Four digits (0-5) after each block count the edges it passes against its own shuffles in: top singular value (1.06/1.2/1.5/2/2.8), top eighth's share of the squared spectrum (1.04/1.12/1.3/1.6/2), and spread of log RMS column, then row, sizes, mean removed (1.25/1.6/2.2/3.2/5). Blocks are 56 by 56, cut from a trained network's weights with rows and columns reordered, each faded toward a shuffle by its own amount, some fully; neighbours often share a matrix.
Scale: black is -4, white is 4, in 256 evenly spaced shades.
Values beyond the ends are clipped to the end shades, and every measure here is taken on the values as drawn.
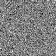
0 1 0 0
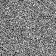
0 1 0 0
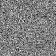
1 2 0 1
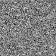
1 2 0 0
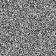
2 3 1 1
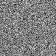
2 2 0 1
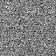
2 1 0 0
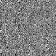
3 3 2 0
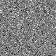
1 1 0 0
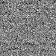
2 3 1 0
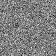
0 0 0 0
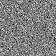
0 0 0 0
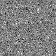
1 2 1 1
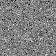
0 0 0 0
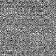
3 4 2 1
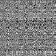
3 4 3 2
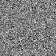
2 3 1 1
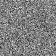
0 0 0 0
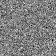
0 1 0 0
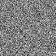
2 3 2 1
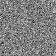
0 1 0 0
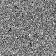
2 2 0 0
